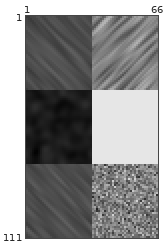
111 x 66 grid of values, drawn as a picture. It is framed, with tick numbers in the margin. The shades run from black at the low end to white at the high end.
It is made of 3 by 2 panels. Panel 1,1: low, slanting down to the right, faint in contrast. Panel 1,2: middling, slanting up to the right. Panel 2,1: very low, blotchy, faint in contrast. Panel 2,2: very high, flat. Panel 3,1: low, slanting down to the right, faint in contrast. Panel 3,2: middling, fine-grained, strong in contrast.
